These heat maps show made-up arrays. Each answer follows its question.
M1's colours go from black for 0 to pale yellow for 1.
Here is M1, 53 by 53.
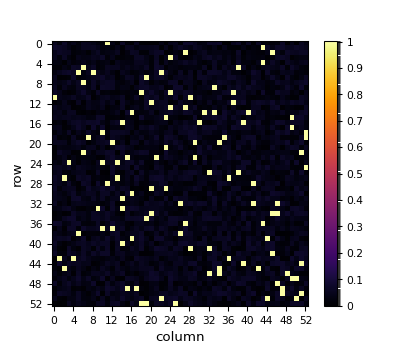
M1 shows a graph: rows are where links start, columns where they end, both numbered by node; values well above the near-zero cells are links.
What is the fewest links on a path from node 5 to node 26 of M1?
2
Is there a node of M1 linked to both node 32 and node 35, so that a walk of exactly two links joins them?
no
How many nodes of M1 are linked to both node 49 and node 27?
0
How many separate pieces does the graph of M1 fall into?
1
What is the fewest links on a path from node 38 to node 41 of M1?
3
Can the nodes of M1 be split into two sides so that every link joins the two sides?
yes
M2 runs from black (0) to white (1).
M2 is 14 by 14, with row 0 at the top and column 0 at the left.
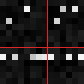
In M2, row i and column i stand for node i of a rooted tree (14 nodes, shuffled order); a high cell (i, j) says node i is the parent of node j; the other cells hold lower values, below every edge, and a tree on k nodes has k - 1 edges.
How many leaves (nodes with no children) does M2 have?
11
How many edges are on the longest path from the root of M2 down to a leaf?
2
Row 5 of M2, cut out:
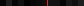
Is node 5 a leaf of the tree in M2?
yes
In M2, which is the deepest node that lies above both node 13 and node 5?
9
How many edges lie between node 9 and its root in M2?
1
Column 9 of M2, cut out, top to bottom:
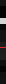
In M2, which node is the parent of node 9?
3
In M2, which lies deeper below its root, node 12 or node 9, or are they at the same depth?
node 12
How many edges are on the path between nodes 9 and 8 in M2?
1
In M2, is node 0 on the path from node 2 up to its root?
no
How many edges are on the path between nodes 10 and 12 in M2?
2
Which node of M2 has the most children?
9
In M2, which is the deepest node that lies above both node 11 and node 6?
9
